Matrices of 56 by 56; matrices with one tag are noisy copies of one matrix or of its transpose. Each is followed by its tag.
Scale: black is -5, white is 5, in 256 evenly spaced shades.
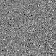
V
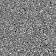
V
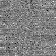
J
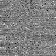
J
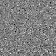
V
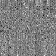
J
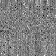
J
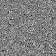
V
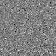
V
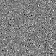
V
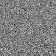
V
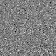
V
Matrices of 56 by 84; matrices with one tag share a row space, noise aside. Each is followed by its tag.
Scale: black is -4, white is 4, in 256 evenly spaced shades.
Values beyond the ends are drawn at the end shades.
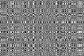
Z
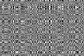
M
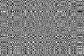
Z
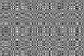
M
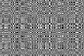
M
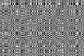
M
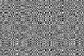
M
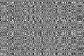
Z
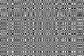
Z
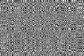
Z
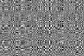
M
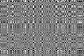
Z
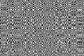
Z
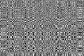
Z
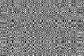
Z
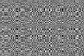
M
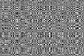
M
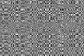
M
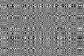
Z
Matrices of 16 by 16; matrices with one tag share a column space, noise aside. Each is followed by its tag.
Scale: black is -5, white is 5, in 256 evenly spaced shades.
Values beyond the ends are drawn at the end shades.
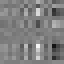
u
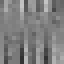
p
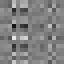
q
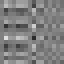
q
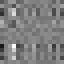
u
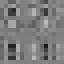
u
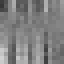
p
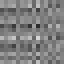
q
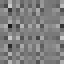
q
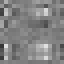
u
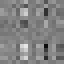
u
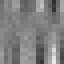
p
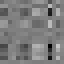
u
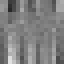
p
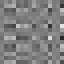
q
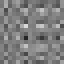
q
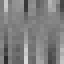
p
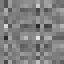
q
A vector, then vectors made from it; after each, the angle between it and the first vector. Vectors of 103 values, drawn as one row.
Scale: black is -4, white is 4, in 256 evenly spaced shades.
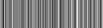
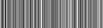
partly aligned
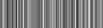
partly opposed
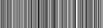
partly aligned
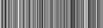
orthogonal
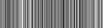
orthogonal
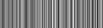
partly opposed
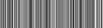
orthogonal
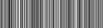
orthogonal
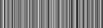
nearly opposite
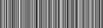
partly opposed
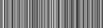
nearly opposite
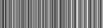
nearly parallel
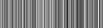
partly opposed
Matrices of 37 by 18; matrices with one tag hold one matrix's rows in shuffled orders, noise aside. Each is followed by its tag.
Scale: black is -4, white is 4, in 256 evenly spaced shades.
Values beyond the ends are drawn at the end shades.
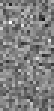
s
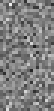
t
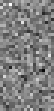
s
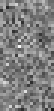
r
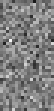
t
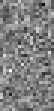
s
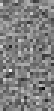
s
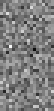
t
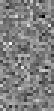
s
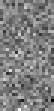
r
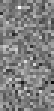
r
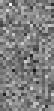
t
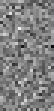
r
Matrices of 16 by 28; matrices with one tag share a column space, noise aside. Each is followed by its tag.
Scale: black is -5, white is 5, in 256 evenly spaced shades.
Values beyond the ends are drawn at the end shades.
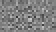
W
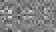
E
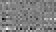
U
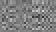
W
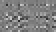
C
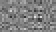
W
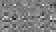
C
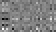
U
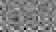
U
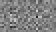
W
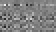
C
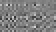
C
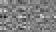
W
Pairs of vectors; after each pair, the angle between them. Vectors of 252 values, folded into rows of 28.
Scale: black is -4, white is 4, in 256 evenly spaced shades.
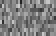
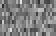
nearly opposite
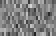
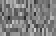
orthogonal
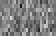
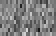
nearly parallel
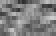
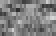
nearly parallel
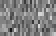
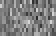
partly opposed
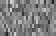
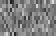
nearly opposite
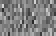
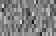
nearly parallel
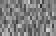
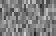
partly aligned
